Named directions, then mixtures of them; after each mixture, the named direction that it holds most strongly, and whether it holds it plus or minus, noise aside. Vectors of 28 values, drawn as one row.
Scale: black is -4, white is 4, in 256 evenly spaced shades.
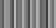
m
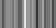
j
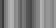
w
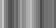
w, minus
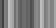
w, plus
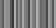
m, plus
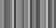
m, minus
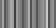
m, minus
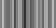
j, minus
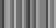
m, plus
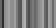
w, plus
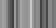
w, minus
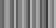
m, plus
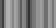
w, plus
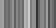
m, minus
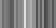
j, plus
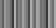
m, plus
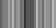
j, minus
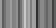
j, plus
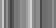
w, minus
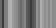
w, plus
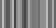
m, minus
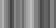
w, minus
